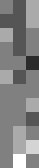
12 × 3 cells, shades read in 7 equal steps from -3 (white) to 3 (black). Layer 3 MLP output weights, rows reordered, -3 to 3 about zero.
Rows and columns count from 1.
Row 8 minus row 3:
1 -1 -1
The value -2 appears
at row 11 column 3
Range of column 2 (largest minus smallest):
4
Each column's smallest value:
-1 -3 -2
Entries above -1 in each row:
2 2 2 3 3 2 3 2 3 2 1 2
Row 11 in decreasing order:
0 -1 -2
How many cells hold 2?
1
